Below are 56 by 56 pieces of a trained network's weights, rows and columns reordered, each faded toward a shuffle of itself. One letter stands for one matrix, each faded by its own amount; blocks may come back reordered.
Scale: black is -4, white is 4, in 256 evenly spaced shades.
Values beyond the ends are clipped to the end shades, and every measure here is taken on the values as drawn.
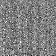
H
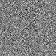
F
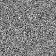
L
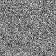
F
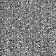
H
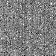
H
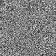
F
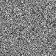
L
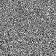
L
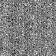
H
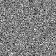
L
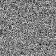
F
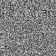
F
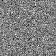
F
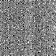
H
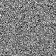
L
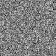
F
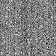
H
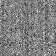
H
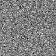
F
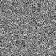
F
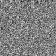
F
